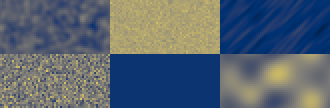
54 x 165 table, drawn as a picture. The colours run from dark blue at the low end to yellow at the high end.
It is made of 2 by 3 panels. Panel 1,1: low, blotchy. Panel 1,2: high, fine-grained, faint in contrast. Panel 1,3: very low, slanting up to the right, faint in contrast. Panel 2,1: middling, fine-grained, strong in contrast. Panel 2,2: very low, flat. Panel 2,3: middling, smooth, strong in contrast.
